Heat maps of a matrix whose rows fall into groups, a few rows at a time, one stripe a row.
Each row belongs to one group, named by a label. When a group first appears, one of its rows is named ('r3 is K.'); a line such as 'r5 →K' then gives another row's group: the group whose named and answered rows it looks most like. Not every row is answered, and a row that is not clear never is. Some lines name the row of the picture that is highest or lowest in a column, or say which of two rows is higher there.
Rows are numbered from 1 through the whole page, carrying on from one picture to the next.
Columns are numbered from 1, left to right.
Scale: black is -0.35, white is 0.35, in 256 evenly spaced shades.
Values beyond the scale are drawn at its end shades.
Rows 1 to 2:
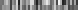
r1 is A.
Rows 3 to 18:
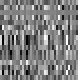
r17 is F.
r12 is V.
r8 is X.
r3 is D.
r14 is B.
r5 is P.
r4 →A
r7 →B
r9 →A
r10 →F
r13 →B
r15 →P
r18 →D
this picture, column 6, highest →15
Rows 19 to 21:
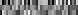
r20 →A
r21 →X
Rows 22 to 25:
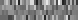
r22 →A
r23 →P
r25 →B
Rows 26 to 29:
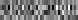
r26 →D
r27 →V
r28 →D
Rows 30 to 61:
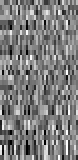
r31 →A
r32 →A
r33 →P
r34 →B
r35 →B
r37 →D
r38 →D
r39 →B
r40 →B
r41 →A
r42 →P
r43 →X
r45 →P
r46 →P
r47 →B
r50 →D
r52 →V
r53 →D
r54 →X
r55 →X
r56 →B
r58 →B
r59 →F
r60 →F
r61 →A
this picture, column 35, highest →52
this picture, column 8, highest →59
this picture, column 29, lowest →55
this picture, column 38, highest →59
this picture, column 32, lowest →61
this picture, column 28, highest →41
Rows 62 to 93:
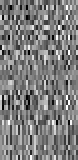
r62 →D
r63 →B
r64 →V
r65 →F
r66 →D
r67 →A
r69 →V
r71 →X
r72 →V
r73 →A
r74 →P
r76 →D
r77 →B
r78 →P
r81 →F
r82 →V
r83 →F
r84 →D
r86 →X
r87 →A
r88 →A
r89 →X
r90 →X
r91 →P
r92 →X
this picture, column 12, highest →69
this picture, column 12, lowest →86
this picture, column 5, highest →86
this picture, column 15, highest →71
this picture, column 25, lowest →69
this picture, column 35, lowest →86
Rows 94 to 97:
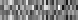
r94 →P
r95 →A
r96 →D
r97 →P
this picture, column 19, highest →96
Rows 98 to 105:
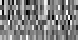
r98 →F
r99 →A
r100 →F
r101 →V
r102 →X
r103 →A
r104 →P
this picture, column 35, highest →101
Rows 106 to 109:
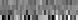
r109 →V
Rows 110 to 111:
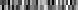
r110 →V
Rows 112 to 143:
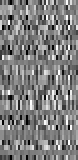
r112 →B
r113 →P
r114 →P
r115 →B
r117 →V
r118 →A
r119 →P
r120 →D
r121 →V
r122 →B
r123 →X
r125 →A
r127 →V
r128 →V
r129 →D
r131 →B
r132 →A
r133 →A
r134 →D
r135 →B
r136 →F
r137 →X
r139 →D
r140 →V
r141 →A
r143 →B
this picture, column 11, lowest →135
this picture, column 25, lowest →121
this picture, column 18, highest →113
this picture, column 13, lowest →117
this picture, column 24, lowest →119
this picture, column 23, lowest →131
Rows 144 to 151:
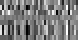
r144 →A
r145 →F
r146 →X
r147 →D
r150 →F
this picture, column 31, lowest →146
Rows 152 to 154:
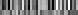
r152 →V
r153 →V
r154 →A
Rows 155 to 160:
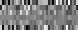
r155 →V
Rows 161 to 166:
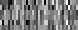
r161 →B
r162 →V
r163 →A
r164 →A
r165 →F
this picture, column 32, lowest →163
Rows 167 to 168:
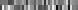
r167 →B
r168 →X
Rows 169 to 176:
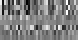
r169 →F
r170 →V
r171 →F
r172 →P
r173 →P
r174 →A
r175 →D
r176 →D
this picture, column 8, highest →169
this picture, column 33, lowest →174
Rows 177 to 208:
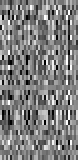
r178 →A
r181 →X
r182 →X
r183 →X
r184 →X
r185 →X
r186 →A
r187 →X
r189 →B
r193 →F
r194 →P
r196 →B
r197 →X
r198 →D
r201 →B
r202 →V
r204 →P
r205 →X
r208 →X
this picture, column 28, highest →178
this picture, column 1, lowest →182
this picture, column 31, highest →199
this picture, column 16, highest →178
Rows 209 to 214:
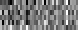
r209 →B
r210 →D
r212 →B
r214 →P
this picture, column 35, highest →210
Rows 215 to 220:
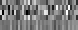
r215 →X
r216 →V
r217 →F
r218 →X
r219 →D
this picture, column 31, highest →216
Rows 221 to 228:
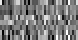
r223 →B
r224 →A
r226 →B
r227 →F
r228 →V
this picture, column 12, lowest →225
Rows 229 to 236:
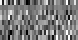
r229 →F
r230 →P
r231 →P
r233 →V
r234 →D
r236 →V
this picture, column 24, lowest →231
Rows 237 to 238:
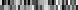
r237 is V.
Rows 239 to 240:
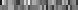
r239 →X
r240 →P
